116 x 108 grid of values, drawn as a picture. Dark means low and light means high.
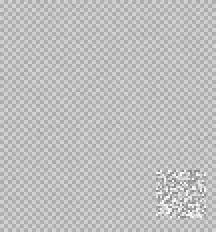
Values change most from cell to cell in the bottom right. In the bottom right lies a patch that is rougher than the rest. A checkerboard runs through the table. No overall slope runs across the table.
